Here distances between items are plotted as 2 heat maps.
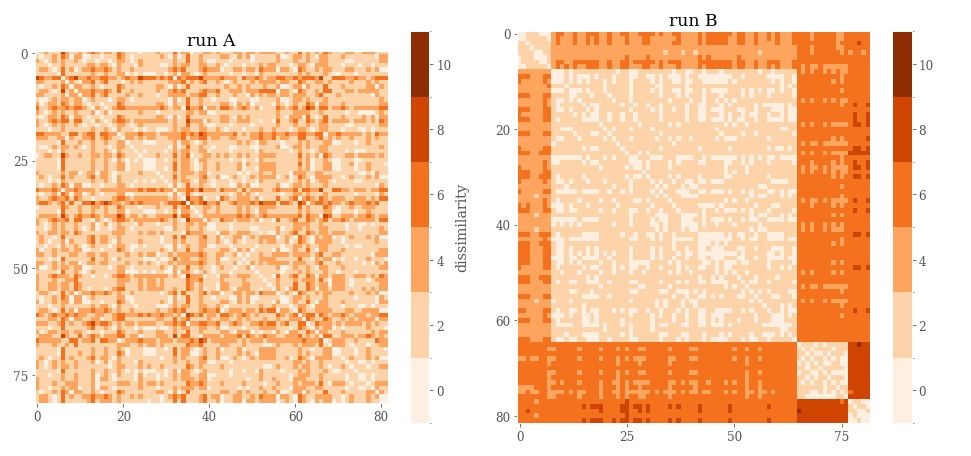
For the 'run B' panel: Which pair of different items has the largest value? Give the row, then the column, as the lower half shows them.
79, 65
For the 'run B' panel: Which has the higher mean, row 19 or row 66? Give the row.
66
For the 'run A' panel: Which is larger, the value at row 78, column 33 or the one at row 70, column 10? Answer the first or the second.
the second
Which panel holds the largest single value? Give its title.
run B
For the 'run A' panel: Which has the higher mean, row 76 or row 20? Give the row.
20
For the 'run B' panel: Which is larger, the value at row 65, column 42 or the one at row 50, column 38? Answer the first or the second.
the first
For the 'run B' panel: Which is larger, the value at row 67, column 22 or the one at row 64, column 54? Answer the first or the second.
the first
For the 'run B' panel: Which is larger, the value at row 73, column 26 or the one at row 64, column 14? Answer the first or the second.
the first
